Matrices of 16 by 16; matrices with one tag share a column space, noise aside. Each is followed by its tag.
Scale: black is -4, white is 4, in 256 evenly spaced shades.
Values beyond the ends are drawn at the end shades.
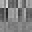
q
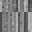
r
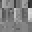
q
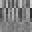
q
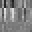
q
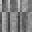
r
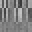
q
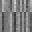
r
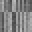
r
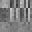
q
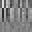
q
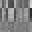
q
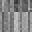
r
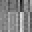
r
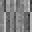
r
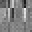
q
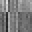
r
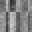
r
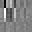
q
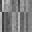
r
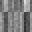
r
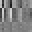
q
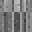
r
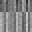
r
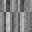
r
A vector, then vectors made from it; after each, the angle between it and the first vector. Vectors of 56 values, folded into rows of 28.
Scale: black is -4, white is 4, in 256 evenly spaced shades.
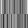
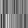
partly aligned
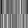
nearly opposite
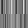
orthogonal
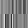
orthogonal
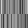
nearly parallel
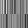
partly aligned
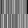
nearly opposite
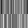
nearly opposite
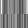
nearly parallel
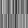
partly opposed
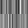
partly opposed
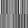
orthogonal
